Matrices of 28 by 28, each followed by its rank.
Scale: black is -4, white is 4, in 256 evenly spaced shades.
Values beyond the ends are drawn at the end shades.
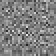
five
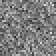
full rank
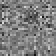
five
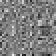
five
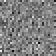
five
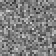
full rank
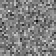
full rank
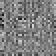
five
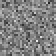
full rank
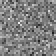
full rank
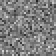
full rank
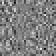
five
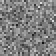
full rank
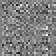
five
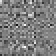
five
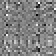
five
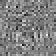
five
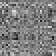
five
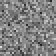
full rank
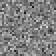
full rank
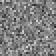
full rank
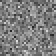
full rank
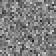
full rank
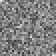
full rank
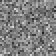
full rank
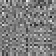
five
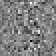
five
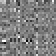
five
